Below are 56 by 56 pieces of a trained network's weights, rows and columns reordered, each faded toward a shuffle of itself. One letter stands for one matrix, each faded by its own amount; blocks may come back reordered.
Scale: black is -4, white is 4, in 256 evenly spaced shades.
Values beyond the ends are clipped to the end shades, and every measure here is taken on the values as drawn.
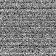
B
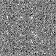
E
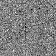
E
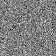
E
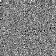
E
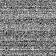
B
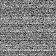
B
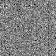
E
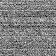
B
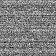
B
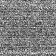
B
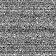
B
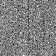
E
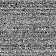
B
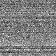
B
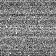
B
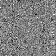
E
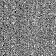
E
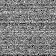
B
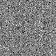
E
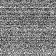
B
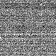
B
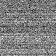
B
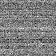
B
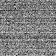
B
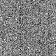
E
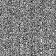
E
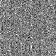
E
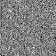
E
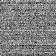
B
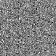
E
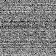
B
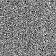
E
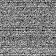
B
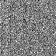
E
